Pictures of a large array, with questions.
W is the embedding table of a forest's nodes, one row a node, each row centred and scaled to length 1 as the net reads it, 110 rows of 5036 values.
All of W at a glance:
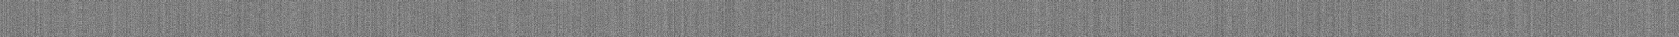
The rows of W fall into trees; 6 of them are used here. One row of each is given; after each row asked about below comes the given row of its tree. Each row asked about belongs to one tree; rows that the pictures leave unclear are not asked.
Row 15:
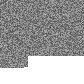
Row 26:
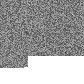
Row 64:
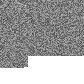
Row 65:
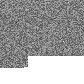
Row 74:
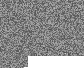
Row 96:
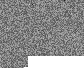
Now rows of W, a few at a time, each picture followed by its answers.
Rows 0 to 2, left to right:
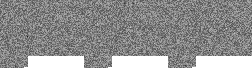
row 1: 15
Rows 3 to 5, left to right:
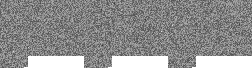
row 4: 26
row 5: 15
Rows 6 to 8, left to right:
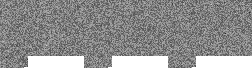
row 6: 65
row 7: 26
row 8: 96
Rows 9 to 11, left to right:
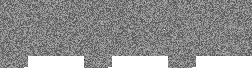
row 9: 64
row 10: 15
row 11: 74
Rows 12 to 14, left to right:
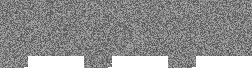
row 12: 26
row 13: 65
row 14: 64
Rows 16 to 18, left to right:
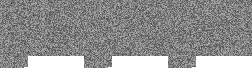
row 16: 26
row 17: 74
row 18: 96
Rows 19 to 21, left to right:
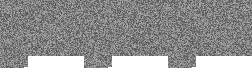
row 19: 65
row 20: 26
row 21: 74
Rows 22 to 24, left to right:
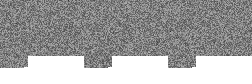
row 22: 26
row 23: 65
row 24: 65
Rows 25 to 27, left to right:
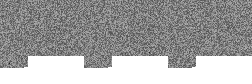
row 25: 26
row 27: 15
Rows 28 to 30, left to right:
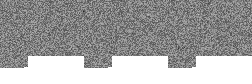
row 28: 26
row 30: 15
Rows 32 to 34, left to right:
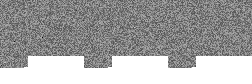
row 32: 26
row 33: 15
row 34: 96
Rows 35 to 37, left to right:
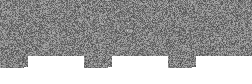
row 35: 65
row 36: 15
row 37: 96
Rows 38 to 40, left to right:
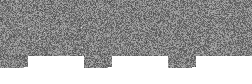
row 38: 74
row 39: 64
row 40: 65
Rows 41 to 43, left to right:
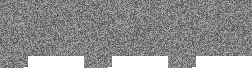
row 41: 96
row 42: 26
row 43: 26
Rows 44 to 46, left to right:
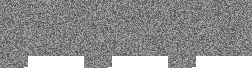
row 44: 64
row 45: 74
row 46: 26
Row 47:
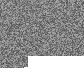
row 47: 65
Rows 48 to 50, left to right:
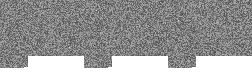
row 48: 65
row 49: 65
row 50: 74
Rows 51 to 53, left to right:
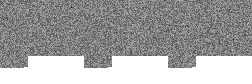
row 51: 64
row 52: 65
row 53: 15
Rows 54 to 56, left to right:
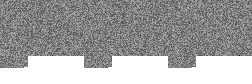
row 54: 15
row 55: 64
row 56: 74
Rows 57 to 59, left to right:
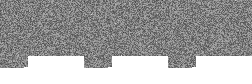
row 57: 15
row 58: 74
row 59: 65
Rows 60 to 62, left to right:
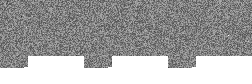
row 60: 64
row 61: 15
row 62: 15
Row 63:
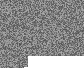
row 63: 65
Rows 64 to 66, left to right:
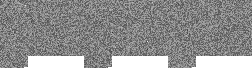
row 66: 26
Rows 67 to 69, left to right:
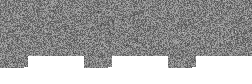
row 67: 15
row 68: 26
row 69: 65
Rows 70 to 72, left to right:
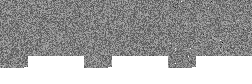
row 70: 65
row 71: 26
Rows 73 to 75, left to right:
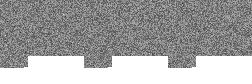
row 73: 15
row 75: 15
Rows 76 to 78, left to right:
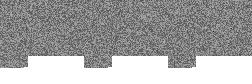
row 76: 74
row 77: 15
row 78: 65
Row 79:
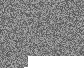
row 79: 64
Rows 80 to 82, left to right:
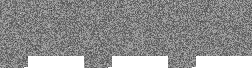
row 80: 65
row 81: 65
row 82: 15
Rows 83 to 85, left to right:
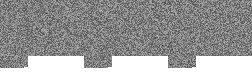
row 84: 74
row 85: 64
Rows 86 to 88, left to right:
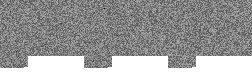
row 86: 64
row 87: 96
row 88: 15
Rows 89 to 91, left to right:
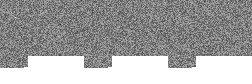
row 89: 65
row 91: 96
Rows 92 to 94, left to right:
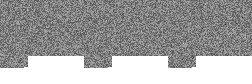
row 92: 15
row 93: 64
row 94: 96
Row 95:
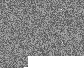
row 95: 96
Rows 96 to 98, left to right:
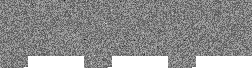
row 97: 96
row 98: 26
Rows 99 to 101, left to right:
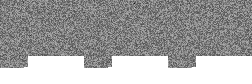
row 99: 74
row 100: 65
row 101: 74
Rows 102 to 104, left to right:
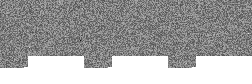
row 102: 65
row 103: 15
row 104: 74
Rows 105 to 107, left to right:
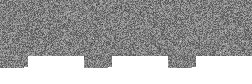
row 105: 15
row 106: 74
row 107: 74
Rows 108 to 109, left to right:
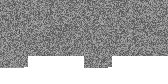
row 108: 26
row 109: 15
